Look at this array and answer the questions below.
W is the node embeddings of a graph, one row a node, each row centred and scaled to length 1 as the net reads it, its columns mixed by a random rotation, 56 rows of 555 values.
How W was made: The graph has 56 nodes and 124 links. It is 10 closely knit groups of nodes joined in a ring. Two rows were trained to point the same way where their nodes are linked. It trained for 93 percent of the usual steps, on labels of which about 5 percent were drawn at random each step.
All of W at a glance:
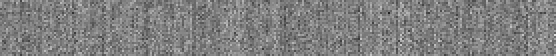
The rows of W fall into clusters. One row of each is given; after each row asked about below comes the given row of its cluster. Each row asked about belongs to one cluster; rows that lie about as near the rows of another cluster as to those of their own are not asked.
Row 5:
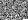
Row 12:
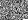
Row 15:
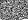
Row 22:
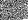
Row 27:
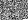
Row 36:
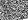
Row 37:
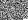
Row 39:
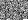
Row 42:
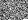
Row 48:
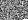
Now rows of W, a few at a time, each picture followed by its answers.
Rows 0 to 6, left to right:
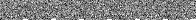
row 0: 5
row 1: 37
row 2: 15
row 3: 5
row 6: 22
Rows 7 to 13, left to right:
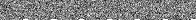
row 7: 36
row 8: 39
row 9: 48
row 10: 27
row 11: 39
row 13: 12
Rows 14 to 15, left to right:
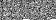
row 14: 27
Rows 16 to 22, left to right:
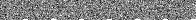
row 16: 48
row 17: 37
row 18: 27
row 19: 36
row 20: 37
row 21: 48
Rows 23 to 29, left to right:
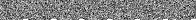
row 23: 36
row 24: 37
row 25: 48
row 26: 48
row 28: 36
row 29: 5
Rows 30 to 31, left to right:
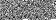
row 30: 5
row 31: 22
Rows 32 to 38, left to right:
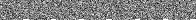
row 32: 36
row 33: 15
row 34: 22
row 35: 39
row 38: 39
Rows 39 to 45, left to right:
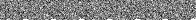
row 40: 42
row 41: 42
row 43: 48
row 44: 39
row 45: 37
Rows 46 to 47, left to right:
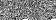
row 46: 27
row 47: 36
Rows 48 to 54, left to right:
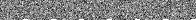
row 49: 15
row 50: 39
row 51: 37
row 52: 12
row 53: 5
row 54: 27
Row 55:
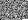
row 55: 5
